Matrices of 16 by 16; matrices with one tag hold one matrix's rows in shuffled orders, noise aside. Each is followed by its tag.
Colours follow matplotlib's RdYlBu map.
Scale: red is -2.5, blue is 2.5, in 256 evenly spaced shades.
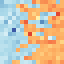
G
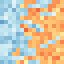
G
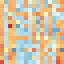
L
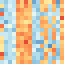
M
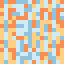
L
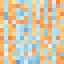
L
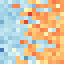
G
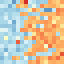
G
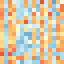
L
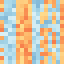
M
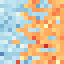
G
